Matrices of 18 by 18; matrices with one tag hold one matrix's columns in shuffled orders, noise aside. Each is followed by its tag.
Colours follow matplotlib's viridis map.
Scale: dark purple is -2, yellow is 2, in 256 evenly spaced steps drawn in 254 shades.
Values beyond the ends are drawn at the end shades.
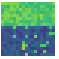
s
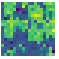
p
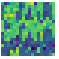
p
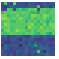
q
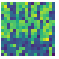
p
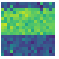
q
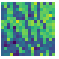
p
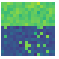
s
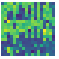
p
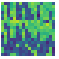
p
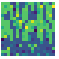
p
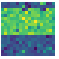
q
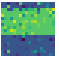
q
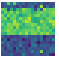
q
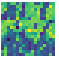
p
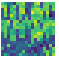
p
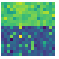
s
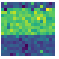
q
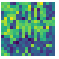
p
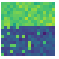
s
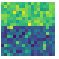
s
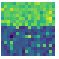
s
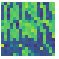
p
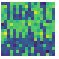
p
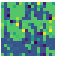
p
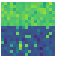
s
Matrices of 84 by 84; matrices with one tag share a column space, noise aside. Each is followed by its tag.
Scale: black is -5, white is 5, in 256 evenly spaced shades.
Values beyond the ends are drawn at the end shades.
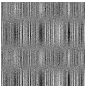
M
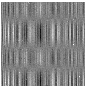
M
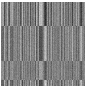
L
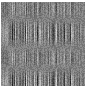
M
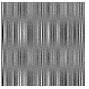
M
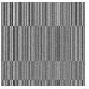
L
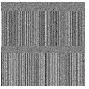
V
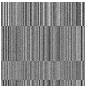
L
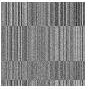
L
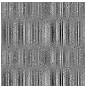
M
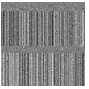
V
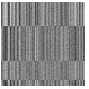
L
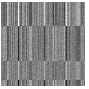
L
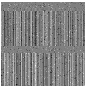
V
